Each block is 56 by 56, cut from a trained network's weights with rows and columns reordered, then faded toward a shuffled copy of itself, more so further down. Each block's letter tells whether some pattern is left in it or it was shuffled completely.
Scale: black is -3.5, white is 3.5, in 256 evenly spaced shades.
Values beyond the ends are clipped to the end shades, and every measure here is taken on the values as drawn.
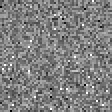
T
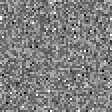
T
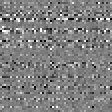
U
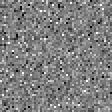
T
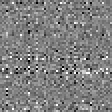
U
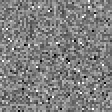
T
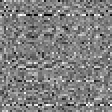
U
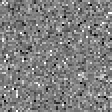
T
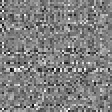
U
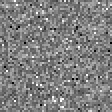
T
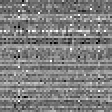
U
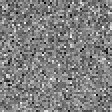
T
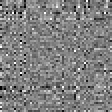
U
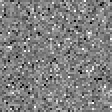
T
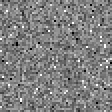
T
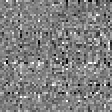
U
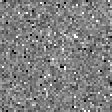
T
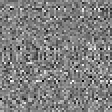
U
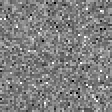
T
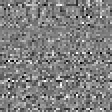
U
